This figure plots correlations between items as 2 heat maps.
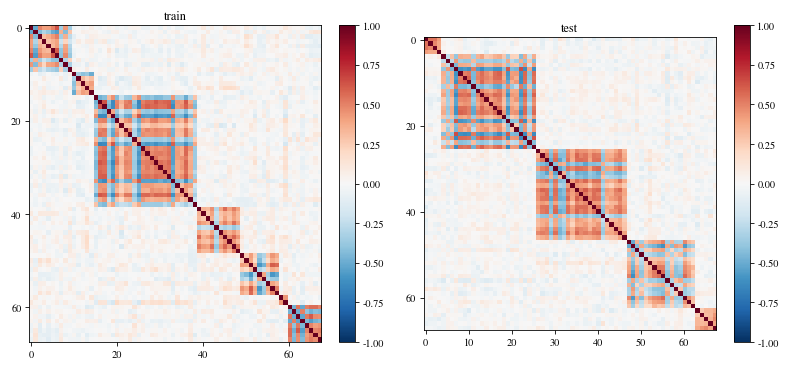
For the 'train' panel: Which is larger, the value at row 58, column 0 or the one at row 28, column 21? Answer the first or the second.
the second
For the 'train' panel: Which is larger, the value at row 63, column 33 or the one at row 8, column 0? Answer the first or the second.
the second
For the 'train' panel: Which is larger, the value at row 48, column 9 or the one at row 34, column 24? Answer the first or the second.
the first
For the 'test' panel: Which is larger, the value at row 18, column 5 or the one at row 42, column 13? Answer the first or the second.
the second
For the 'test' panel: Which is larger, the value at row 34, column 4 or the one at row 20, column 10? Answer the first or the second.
the second
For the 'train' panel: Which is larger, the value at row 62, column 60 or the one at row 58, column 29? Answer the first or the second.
the first
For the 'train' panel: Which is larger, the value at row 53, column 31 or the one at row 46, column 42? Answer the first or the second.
the second
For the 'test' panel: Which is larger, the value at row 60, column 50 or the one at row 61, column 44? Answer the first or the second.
the second
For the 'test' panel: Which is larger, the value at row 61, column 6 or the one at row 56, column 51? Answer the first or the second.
the first
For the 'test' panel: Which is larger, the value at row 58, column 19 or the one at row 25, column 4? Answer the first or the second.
the second
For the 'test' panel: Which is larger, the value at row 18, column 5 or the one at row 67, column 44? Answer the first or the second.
the second
